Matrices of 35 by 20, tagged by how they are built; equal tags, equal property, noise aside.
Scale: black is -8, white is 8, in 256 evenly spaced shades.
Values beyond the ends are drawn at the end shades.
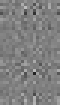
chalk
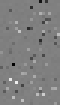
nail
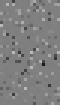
nail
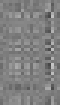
chalk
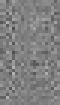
chalk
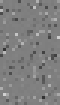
nail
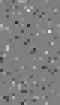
nail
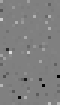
nail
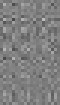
chalk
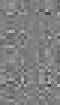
chalk
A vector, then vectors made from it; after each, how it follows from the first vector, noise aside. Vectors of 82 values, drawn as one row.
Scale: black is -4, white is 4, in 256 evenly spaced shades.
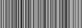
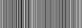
partly zeroed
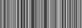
sign-scrambled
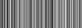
wrapped around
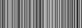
wrapped around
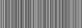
shrunk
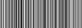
copied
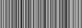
copied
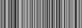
wrapped around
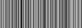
copied
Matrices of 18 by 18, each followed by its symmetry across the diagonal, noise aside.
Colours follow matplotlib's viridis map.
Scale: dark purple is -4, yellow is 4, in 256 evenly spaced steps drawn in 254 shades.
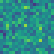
symmetric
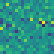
neither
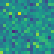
neither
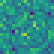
symmetric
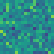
neither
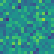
symmetric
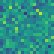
neither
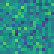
neither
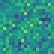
symmetric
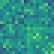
symmetric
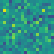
neither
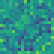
symmetric
